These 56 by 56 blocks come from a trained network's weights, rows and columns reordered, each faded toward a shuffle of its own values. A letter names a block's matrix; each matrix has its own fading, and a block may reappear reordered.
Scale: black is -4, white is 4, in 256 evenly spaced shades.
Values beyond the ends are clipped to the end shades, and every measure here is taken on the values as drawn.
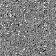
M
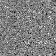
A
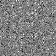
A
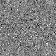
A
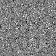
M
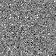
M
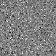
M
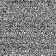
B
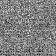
B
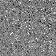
M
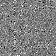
M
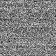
B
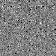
M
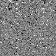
M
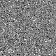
A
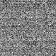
B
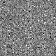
A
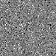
M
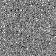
A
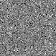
A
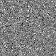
A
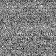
B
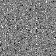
M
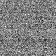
B
